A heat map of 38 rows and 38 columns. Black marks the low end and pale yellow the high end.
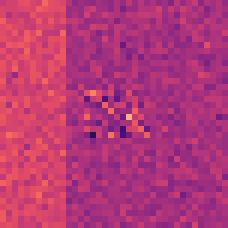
On average the colour sits 50% of the way up the scale. An odd patch, rougher than its surroundings, sits in the centre. There are no regular stripes. A vertical seam about 30% of the way across splits the table, and the left part is higher.
